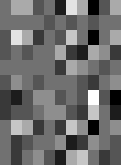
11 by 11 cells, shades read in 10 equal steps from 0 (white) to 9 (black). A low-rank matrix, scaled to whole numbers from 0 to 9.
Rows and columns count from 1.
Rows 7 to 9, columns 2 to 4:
8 6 4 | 6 6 5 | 2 3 7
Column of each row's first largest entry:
9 5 9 8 6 9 11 11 9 7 6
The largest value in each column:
7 8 6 7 6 8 8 8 9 7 9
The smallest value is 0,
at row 7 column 9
